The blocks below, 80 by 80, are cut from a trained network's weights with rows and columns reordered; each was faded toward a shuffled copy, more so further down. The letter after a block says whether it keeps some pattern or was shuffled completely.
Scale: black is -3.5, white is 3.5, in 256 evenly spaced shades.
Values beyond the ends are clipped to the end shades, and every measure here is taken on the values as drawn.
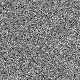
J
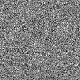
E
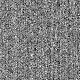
E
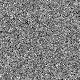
J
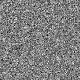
E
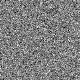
J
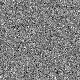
J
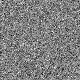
J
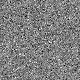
J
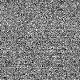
E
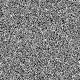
J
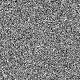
J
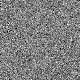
J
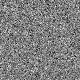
J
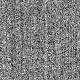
E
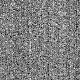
E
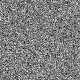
J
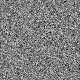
J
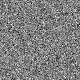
J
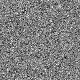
J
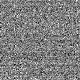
E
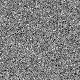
J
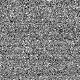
E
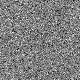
J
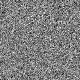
J
